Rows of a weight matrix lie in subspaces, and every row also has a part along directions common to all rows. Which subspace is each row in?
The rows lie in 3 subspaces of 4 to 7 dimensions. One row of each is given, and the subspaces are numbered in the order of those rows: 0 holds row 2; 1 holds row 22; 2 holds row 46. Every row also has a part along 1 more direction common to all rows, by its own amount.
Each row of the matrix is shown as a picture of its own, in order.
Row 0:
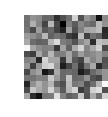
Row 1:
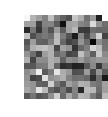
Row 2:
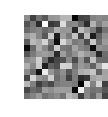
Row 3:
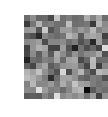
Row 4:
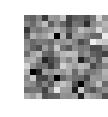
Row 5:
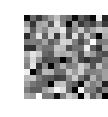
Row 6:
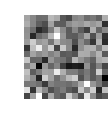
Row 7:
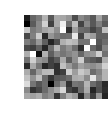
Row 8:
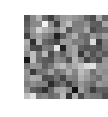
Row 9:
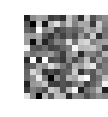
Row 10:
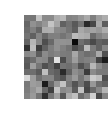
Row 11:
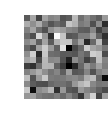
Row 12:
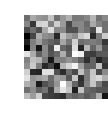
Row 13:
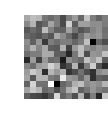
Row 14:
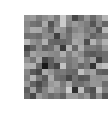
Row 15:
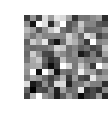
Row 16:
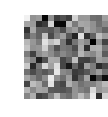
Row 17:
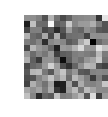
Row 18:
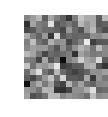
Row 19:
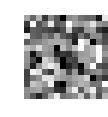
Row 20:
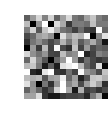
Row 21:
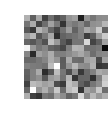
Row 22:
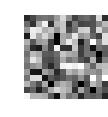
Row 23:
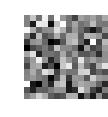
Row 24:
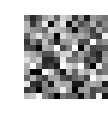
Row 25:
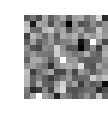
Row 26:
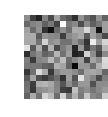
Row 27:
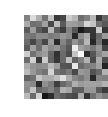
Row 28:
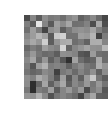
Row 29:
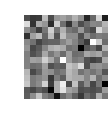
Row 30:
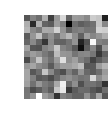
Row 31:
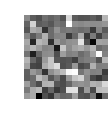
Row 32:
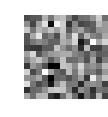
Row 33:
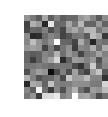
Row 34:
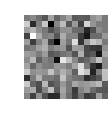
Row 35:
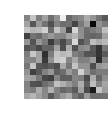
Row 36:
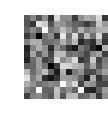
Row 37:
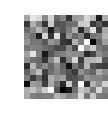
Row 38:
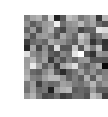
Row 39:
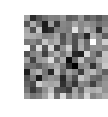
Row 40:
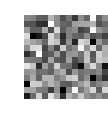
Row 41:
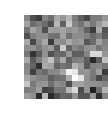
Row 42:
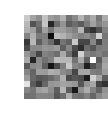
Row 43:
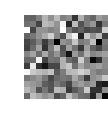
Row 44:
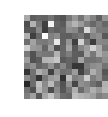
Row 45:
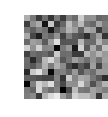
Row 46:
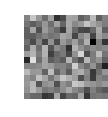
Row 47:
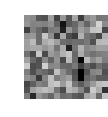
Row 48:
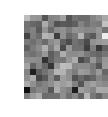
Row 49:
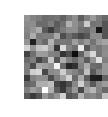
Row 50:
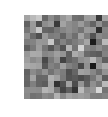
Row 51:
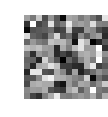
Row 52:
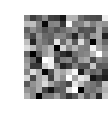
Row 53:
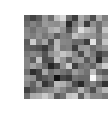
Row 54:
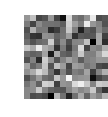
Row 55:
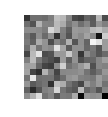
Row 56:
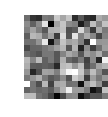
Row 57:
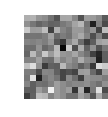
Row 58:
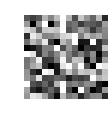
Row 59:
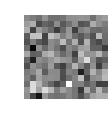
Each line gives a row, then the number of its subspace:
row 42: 1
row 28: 1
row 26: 2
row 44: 2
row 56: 0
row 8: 1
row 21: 1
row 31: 0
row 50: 0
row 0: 1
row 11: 1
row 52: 0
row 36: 2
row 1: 1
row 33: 2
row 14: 0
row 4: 1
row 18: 0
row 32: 1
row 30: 0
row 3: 2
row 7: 1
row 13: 2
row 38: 2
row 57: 0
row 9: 1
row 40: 1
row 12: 2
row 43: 1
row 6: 1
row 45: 2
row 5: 1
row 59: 1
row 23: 1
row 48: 1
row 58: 1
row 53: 2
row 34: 2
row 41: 0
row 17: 0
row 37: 0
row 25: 0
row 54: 2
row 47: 1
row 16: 1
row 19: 0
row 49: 2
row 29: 0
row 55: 1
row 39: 2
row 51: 0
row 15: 1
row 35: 0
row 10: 2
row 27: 2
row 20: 2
